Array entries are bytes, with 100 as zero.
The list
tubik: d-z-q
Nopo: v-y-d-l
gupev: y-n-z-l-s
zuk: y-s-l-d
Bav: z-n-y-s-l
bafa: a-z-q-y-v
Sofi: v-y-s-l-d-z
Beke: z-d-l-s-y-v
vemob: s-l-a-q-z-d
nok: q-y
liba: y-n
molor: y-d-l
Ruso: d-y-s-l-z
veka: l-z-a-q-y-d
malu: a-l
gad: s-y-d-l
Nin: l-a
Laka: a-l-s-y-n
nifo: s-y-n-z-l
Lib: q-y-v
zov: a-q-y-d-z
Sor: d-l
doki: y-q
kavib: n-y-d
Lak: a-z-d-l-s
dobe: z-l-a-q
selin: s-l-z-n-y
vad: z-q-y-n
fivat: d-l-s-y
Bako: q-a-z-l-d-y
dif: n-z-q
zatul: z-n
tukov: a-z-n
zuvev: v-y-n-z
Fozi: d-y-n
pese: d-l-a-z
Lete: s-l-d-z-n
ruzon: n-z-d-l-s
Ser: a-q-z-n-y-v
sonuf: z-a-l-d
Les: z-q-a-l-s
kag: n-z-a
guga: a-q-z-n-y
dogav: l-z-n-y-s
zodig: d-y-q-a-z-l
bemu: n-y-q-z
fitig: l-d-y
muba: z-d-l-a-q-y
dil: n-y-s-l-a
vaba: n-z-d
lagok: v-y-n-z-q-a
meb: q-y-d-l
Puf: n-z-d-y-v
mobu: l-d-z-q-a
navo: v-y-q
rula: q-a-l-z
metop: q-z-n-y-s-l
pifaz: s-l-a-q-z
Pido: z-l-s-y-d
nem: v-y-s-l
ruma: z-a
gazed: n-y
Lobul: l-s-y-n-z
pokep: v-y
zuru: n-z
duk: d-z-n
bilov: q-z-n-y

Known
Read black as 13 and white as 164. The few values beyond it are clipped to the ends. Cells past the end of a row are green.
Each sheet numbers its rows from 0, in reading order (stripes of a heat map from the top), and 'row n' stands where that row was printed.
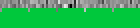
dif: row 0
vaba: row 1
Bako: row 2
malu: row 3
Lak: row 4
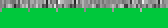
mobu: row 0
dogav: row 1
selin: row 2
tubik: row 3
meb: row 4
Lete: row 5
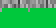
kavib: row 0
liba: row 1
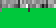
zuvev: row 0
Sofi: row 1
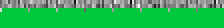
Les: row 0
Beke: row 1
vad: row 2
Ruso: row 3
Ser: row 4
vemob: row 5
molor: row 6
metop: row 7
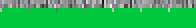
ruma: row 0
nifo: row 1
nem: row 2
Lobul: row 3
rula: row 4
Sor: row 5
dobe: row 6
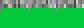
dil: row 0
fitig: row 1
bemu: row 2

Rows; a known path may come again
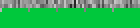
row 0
ruma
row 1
Nopo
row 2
bilov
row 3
dil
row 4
fivat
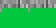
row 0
gazed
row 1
zuru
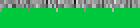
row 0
gad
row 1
gupev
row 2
vad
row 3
Fozi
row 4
pese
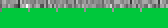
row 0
zuvev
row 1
nok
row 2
dif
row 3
pokep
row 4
ruzon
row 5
kavib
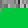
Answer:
Bav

